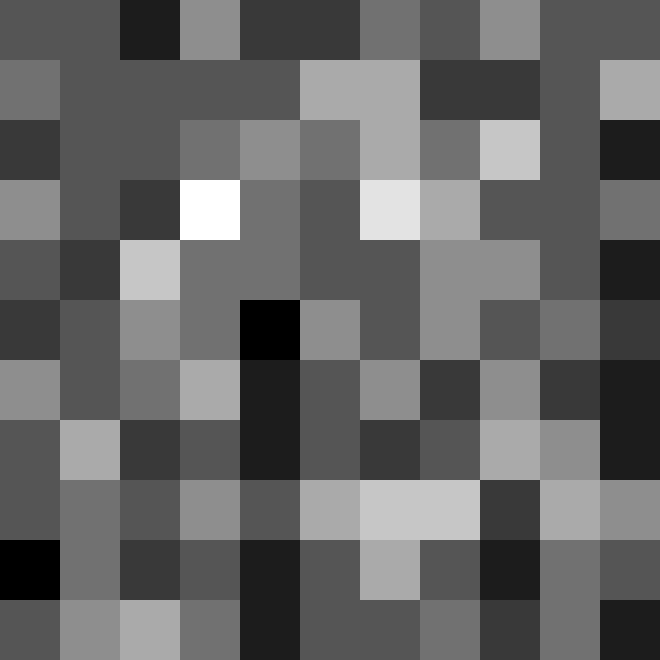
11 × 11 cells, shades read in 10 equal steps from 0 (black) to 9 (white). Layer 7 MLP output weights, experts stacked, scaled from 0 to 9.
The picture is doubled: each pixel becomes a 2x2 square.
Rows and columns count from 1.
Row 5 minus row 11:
0 -3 1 0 3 0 0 1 3 -1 0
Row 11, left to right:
3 5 6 4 1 3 3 4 2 4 1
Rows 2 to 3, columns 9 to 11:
2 3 6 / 7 3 1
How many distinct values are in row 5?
6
